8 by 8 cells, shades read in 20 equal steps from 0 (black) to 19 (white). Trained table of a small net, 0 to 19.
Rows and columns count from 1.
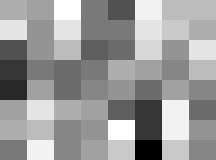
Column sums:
77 104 99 79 88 79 113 97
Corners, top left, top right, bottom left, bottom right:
13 14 9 10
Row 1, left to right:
13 12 19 9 6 18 14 14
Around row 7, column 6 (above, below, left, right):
4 0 19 18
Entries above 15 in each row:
2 3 2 0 0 2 2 1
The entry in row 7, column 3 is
10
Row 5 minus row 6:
-9 -5 -5 -2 4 4 -6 2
